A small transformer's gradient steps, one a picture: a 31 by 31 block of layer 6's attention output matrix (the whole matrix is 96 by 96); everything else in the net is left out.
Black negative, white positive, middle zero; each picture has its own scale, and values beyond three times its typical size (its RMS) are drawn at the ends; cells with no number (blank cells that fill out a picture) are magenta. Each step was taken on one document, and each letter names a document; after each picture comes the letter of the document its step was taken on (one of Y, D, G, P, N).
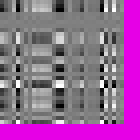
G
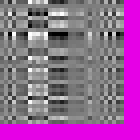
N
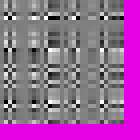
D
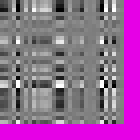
G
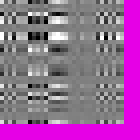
N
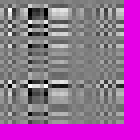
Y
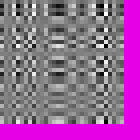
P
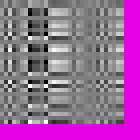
Y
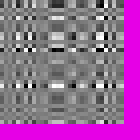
P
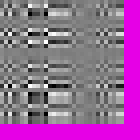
Y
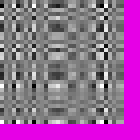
P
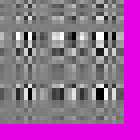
P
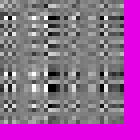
D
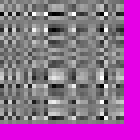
D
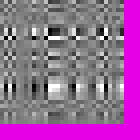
D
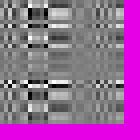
Y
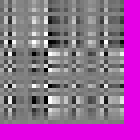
D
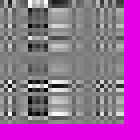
Y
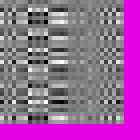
N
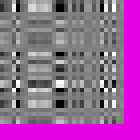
G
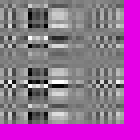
Y
